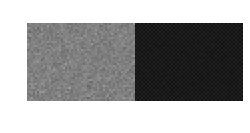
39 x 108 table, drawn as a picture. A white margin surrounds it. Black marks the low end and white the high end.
The table splits into one row of 2 panels. Panel 1,1: middling, fine-grained, faint in contrast. Panel 1,2: very low, checkered, faint in contrast.
